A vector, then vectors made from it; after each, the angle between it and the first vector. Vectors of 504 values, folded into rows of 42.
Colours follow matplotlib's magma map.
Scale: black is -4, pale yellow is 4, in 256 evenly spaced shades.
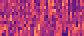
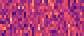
partly aligned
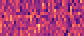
partly aligned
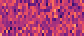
partly aligned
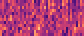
nearly parallel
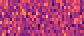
partly opposed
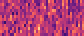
nearly parallel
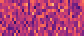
partly aligned
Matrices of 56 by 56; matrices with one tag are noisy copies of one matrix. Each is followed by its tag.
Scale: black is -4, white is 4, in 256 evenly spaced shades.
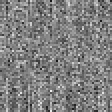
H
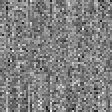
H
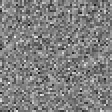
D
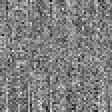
H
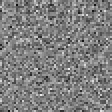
D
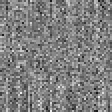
H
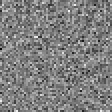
D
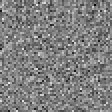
D
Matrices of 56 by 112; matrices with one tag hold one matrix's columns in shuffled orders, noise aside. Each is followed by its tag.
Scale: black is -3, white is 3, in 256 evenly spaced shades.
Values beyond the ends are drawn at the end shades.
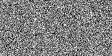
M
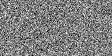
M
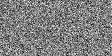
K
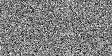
K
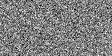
M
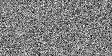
K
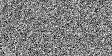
K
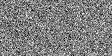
M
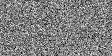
K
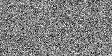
K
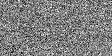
K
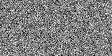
M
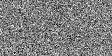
K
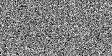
K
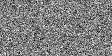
K
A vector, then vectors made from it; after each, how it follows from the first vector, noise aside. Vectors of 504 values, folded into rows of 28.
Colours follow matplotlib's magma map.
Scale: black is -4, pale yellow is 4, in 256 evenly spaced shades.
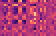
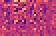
sign-scrambled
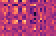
negated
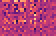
sign-scrambled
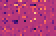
partly zeroed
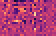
sign-scrambled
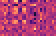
negated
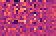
sign-scrambled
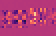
partly zeroed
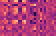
negated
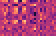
negated
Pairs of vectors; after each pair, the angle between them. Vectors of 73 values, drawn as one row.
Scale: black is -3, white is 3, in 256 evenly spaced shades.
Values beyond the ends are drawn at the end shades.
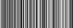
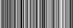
nearly parallel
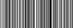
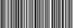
nearly opposite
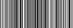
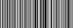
partly aligned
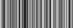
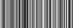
nearly parallel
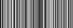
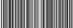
nearly opposite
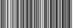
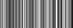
partly opposed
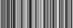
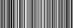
partly aligned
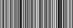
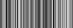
orthogonal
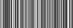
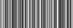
orthogonal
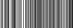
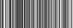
partly opposed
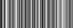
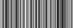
nearly opposite
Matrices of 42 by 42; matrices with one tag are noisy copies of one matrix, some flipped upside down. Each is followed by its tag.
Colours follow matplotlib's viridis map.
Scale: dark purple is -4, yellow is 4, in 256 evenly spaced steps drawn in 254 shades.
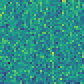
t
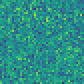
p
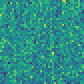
t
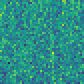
t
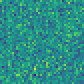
p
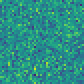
p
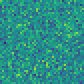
p
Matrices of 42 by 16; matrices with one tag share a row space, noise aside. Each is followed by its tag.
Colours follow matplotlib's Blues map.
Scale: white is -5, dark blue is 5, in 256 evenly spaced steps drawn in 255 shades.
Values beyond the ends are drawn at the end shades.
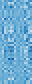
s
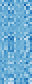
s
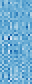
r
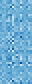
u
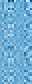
s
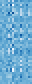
u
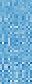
r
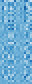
s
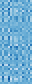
r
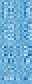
s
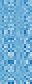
s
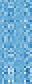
s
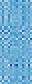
r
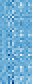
u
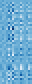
u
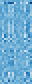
s
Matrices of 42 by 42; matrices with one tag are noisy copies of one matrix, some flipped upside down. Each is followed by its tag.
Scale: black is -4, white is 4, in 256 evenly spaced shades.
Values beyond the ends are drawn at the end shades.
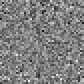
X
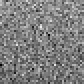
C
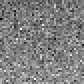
C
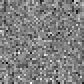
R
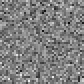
X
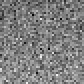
C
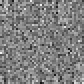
R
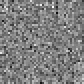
R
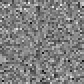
X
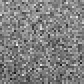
C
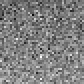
C
